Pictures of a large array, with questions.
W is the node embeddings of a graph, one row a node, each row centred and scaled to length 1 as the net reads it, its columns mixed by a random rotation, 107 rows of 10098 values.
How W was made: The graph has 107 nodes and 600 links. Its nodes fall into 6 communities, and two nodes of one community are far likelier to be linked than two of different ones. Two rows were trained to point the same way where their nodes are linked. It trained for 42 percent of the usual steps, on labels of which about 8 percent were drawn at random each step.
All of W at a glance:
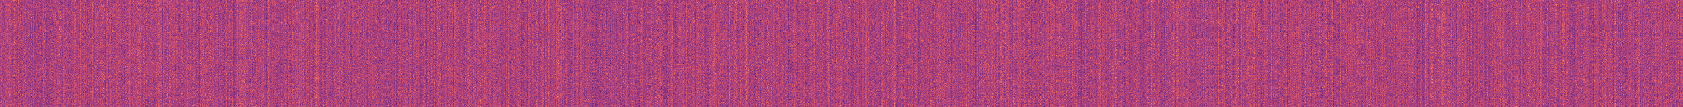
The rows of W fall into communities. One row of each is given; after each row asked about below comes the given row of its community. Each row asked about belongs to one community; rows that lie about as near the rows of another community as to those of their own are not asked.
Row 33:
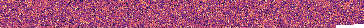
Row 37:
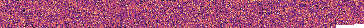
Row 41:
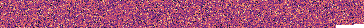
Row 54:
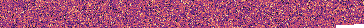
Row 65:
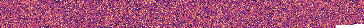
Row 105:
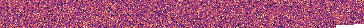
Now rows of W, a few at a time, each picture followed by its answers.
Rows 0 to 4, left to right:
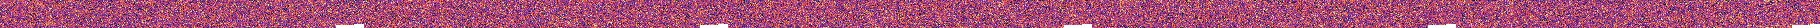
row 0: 65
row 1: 41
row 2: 54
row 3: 33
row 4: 37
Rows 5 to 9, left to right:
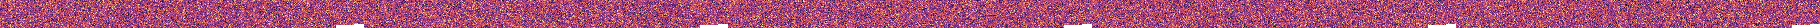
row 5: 105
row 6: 105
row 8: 37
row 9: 33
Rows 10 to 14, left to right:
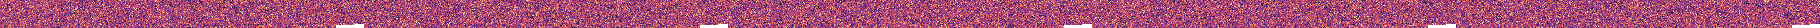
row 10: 33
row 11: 41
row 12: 54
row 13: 33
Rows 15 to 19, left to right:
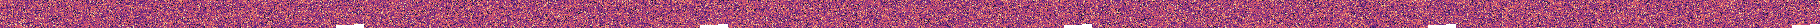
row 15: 37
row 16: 33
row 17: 105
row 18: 105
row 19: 65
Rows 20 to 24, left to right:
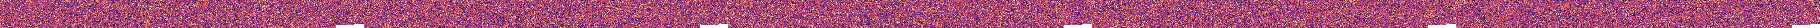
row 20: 33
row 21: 41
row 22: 41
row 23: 41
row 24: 65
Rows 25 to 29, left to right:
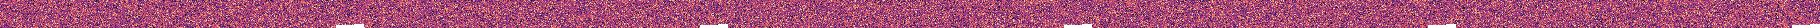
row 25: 37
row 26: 65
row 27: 37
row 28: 65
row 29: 37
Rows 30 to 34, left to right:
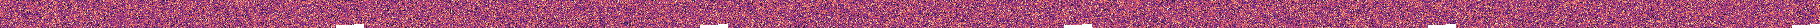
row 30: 37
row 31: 37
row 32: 41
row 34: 41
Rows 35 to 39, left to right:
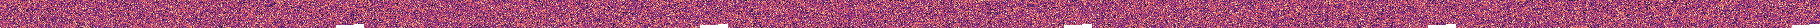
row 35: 105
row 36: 37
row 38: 54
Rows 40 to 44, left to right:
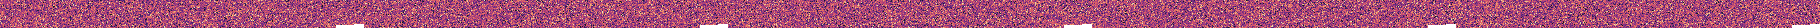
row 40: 37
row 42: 37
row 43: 65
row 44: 41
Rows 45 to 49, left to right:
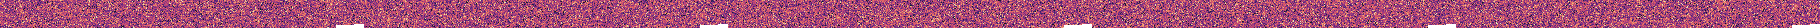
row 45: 105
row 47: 37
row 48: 41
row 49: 54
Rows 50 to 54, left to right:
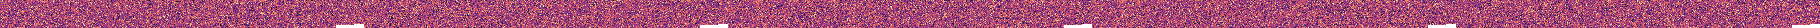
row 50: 33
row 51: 65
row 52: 33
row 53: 33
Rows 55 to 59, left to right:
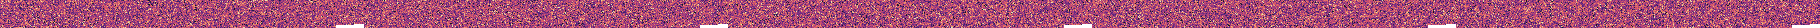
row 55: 41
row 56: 105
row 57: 33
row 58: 65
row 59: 54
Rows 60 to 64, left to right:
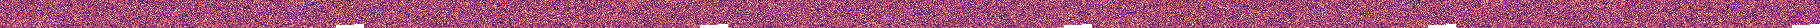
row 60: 37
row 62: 105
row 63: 37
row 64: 33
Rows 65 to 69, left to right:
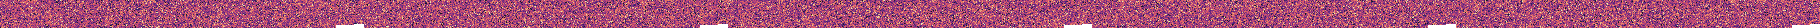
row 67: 37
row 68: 33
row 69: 105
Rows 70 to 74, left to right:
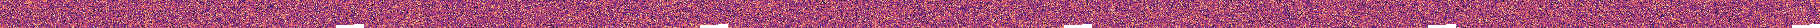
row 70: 33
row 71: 37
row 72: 33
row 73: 105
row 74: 105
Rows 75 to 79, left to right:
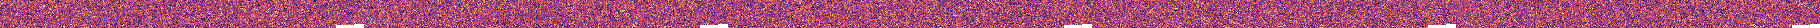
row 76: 33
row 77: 54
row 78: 105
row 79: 33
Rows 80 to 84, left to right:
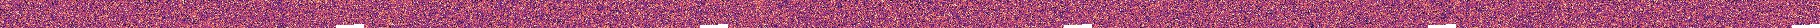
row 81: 33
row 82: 33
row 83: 41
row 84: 41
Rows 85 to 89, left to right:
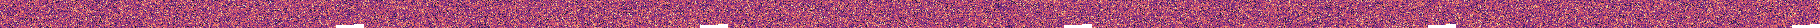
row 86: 37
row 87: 105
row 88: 105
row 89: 41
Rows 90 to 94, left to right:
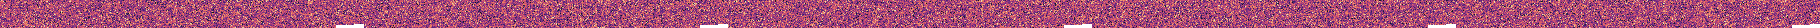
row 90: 41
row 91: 54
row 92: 41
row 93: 33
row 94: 105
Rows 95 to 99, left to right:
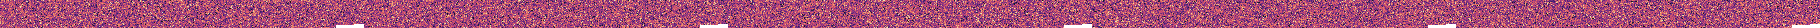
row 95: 105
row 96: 33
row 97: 54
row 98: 41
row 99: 37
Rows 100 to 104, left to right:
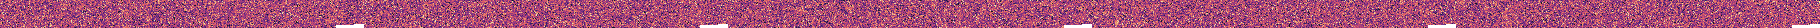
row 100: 41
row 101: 41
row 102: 54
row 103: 41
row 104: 65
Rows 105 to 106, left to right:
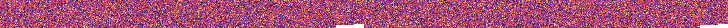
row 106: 41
